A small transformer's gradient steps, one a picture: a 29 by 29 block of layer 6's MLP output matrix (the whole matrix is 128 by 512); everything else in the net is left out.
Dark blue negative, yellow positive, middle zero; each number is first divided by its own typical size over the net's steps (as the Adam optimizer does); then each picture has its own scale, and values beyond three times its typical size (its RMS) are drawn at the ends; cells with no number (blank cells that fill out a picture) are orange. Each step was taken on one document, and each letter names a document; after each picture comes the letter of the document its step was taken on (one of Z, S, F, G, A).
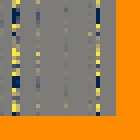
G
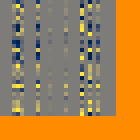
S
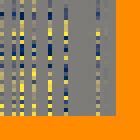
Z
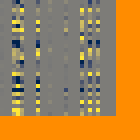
S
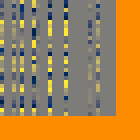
Z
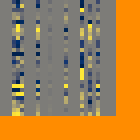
S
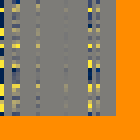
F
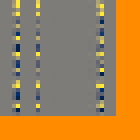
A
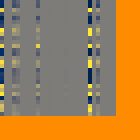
F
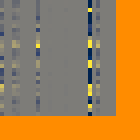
F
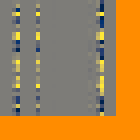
A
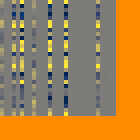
Z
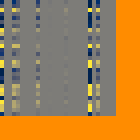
F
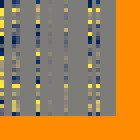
F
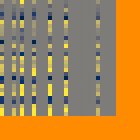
Z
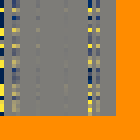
F
